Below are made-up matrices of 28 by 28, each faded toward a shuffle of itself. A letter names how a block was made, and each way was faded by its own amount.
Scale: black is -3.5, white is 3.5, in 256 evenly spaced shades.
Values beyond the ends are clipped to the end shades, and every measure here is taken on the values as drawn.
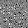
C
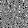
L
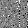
L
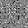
C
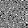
C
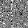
L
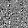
L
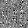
L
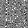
L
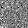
L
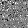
C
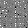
C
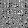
C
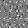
C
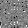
C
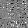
C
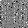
C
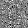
L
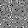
C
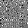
C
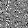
L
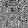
C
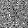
L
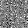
L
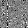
L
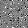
C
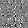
C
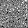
L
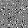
C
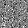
L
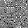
C
